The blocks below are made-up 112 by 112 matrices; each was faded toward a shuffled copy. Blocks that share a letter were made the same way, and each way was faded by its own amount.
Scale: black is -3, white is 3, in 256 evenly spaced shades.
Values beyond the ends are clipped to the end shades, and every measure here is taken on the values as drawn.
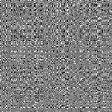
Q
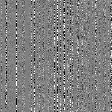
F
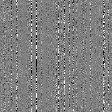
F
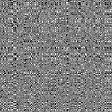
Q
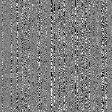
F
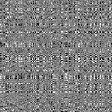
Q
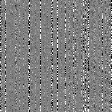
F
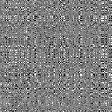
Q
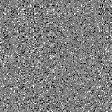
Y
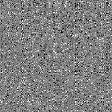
Y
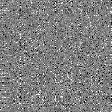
Y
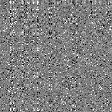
Y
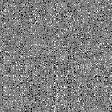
Y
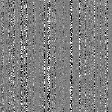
F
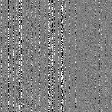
F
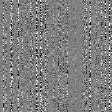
F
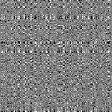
Q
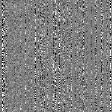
F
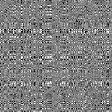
Q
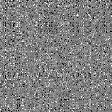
Y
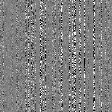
F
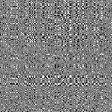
Q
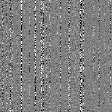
F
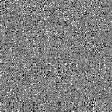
Y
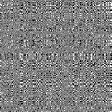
Q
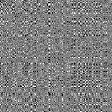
Q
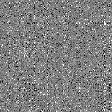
Y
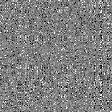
Y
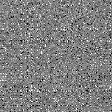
Y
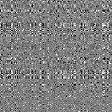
Q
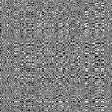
Q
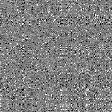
Y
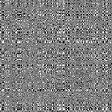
Q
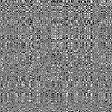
Q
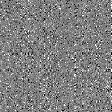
Y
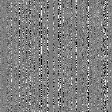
F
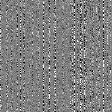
F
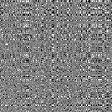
Q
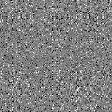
Y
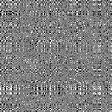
Q
